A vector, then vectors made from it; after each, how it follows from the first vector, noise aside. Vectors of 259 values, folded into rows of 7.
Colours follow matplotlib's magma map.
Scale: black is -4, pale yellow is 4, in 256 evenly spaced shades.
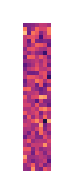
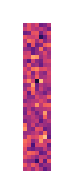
wrapped around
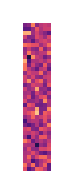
wrapped around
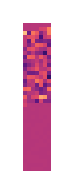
partly zeroed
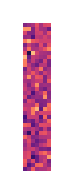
wrapped around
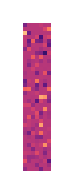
partly zeroed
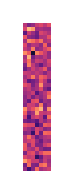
wrapped around
